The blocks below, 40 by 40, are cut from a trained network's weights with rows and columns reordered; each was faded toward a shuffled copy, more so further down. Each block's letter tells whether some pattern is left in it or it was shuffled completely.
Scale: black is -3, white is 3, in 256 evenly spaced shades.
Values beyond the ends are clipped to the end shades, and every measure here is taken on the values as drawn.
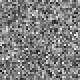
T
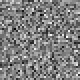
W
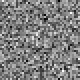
T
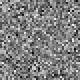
T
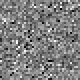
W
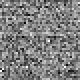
W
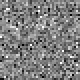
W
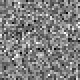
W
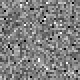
T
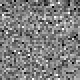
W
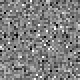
T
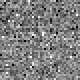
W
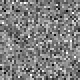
T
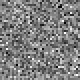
T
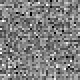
W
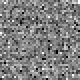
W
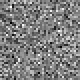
T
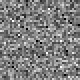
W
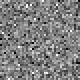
T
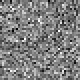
T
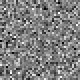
T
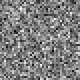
W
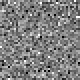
T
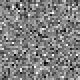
W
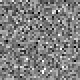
T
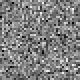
T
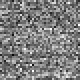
W
